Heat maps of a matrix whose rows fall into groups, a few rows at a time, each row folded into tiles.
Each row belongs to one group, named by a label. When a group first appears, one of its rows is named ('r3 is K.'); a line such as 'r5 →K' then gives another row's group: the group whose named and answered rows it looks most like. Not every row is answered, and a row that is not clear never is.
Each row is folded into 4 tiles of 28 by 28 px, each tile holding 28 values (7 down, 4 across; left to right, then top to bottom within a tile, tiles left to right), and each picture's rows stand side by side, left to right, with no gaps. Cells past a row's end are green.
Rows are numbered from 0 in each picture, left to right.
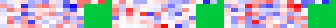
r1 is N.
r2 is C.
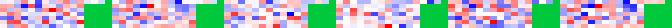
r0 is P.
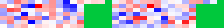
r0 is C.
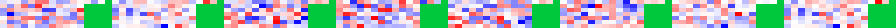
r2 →P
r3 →P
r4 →P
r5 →C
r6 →P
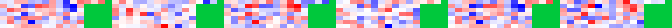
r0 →C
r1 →N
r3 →P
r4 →C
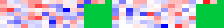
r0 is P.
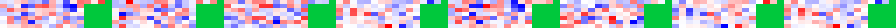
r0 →C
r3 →N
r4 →C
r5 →P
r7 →N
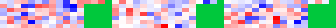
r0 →C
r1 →N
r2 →P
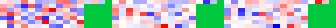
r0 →P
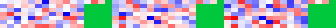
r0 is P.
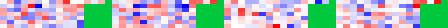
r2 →N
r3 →C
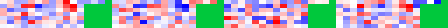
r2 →P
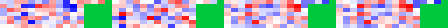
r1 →P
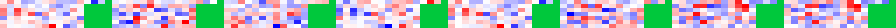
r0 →N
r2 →P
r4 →N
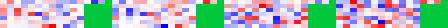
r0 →N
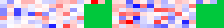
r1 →P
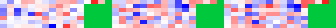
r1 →C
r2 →C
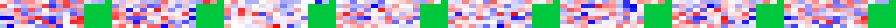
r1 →P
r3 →P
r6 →P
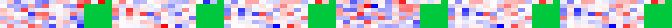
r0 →C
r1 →N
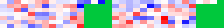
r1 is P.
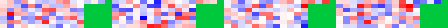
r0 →P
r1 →P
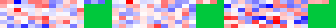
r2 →P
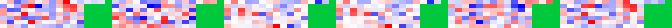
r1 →P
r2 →N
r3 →N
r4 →C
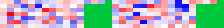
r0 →P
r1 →C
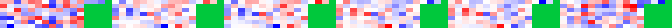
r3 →N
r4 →N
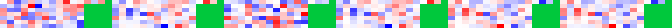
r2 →P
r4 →N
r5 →N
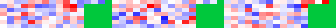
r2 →C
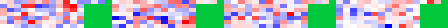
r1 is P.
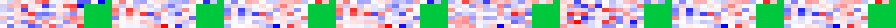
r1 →N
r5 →P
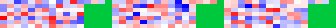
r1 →C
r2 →P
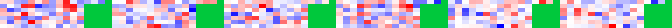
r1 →P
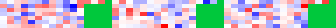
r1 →N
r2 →C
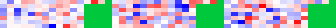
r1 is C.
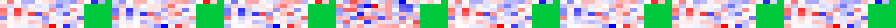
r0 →N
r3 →C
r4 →N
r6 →N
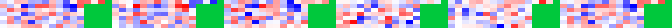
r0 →C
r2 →C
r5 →C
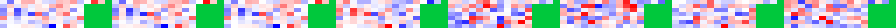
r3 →N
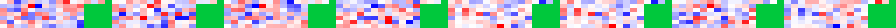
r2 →C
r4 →N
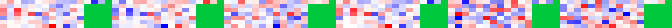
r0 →N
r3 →N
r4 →P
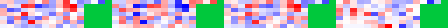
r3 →N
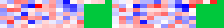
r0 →C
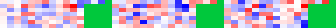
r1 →C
